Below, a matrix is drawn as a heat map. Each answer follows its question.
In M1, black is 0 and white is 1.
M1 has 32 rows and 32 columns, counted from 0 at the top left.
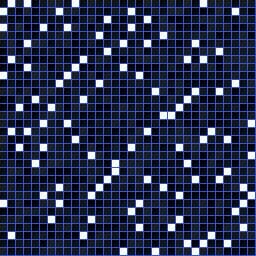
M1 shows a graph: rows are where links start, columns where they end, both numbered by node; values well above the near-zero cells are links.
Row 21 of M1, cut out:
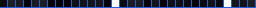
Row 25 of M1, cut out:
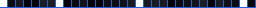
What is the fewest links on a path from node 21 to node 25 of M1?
3
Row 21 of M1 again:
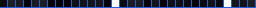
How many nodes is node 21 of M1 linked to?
2
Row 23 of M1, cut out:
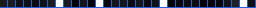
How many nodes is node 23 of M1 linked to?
4
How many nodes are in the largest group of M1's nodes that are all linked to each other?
2
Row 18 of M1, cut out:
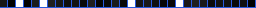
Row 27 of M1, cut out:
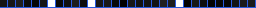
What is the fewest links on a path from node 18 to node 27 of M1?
2
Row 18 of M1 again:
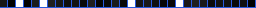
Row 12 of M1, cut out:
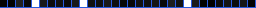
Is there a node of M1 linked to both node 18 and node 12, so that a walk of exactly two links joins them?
no
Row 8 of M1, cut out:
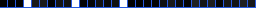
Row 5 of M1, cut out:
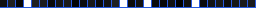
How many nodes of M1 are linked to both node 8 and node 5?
2
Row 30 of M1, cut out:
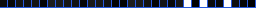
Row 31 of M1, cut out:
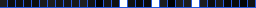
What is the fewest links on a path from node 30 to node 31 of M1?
6
